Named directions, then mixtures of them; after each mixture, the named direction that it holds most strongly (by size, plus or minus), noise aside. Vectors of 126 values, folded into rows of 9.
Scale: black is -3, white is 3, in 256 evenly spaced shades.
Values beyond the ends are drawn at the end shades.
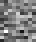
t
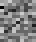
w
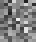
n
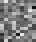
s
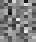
n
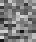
t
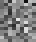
n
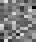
s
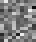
s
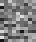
t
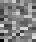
s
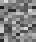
s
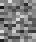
w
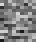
t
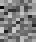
w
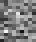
t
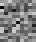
w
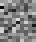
w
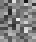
n
